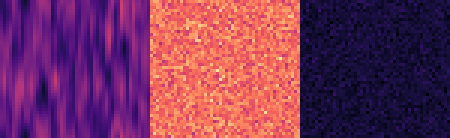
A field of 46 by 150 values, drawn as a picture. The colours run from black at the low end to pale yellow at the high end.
The table splits into one row of 3 panels. Panel 1,1: low, streaked downward. Panel 1,2: high, fine-grained. Panel 1,3: very low, fine-grained, faint in contrast.
